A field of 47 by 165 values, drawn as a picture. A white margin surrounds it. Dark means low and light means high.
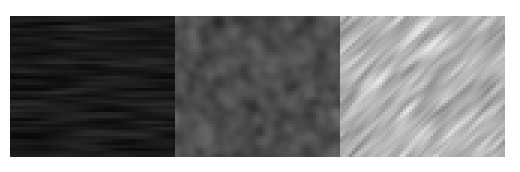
It is made of 1 by 3 panels. Panel 1,1: very low, streaked across, faint in contrast. Panel 1,2: low, blotchy, faint in contrast. Panel 1,3: high, slanting up to the right.
